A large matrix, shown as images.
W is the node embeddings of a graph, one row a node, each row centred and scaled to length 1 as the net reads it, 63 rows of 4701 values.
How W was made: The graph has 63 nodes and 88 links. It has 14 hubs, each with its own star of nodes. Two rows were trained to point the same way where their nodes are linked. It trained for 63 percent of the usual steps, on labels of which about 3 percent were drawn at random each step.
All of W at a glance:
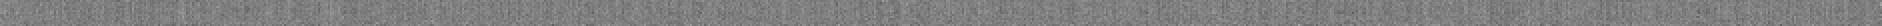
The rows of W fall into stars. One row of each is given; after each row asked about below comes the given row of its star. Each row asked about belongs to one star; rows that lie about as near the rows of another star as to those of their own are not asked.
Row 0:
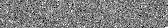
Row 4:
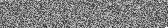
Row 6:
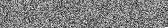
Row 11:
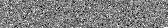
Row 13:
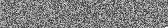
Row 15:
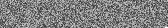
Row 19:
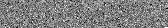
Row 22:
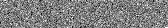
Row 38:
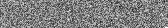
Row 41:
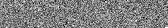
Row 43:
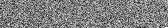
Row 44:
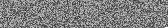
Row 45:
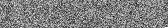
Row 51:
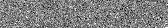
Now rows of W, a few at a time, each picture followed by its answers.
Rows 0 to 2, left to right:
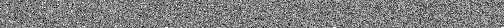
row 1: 38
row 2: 13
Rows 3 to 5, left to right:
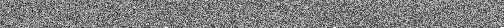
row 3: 15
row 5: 19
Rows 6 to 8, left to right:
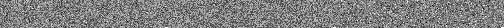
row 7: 11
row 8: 22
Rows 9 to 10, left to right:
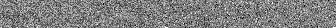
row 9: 6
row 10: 19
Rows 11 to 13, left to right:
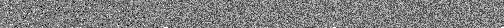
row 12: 41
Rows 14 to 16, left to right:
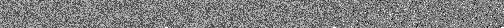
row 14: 6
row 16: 43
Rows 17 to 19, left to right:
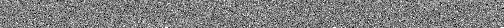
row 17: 41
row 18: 44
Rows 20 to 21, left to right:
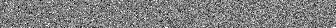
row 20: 22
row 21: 15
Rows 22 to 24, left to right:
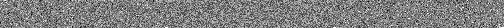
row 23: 43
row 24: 11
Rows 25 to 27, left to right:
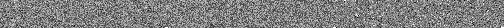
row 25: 44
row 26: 51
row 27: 41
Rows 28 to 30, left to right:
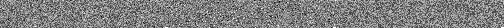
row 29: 22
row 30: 22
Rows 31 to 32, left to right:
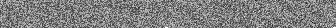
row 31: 38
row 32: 11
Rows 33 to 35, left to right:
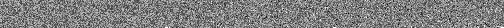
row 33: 41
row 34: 22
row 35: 15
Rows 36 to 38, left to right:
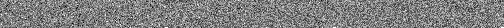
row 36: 19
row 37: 0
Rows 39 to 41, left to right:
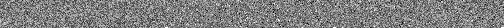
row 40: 51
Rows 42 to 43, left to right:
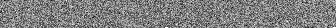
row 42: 51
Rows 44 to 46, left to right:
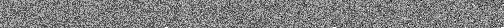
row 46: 13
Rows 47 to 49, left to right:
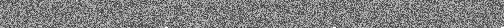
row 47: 6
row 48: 45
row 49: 0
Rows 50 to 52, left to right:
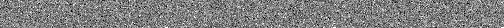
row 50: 0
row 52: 11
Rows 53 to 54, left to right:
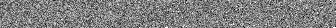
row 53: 4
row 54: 43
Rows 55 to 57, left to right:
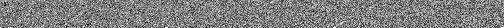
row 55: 43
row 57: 41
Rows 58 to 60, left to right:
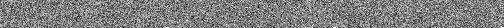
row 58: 44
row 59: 11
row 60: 19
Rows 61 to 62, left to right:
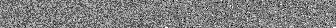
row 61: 6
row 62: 38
